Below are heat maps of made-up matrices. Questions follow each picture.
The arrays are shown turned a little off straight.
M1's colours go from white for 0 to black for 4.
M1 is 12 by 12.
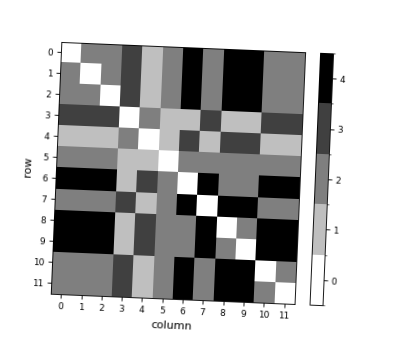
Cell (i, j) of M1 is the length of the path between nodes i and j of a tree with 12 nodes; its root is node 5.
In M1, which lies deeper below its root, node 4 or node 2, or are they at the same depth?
node 2
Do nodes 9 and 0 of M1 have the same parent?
no
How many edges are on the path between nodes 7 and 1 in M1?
2
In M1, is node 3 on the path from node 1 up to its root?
no
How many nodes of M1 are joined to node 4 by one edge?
7
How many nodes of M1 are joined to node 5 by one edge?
2
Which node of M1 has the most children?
4
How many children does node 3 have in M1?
3
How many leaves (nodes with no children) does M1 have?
9
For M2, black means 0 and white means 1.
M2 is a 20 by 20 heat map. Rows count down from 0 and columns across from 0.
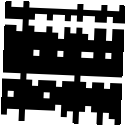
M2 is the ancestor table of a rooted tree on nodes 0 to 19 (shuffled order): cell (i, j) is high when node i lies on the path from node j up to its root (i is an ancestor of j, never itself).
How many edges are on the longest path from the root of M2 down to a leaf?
11
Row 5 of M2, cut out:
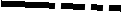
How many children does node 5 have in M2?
1
